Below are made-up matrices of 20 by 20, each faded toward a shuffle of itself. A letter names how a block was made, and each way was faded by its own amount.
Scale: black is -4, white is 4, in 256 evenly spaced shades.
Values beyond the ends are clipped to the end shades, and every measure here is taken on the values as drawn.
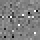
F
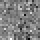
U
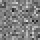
U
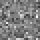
U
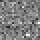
F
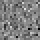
F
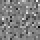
F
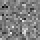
U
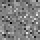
F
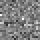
F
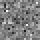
F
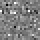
F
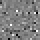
F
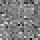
F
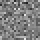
U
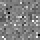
F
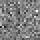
U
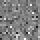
F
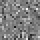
F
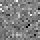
F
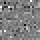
F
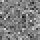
U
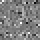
F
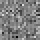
U
